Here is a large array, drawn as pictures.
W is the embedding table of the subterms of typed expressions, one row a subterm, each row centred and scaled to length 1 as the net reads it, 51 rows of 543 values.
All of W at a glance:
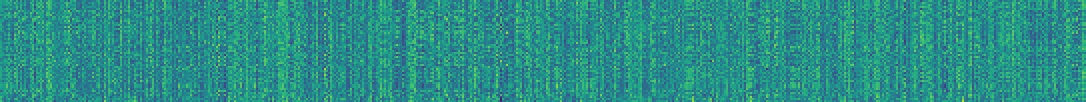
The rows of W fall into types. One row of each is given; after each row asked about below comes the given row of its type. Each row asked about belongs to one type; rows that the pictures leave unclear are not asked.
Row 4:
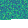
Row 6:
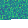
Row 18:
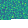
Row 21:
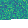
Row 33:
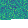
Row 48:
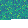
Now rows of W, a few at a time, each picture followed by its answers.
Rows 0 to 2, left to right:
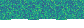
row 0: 4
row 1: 21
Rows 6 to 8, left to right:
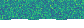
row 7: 21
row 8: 6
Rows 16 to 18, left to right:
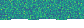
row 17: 6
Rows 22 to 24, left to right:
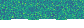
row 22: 18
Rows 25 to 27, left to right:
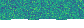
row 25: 33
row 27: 21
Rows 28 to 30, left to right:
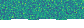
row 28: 18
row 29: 6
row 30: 4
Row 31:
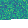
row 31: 21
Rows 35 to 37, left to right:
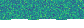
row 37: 21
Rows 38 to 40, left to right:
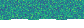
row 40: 6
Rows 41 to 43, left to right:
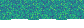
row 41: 4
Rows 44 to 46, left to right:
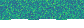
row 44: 4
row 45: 6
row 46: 4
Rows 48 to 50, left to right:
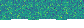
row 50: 48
